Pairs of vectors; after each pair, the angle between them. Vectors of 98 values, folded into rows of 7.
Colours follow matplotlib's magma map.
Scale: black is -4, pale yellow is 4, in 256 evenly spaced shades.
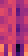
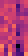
nearly parallel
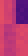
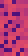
orthogonal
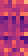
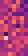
partly opposed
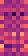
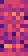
nearly opposite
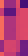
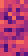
orthogonal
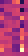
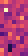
orthogonal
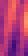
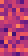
orthogonal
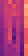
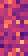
orthogonal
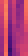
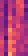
nearly opposite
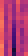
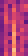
nearly opposite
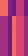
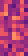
partly aligned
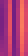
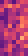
partly aligned
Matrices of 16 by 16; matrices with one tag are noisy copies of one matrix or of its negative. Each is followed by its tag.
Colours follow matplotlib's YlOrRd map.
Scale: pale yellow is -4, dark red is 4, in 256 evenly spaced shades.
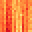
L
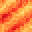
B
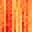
L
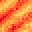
B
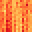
L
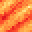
B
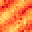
B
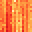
L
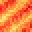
B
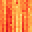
L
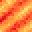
B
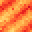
B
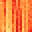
L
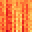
L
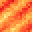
B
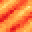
B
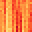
L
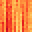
L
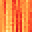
L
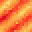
B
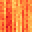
L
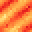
B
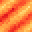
B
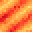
B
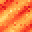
B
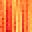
L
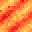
B
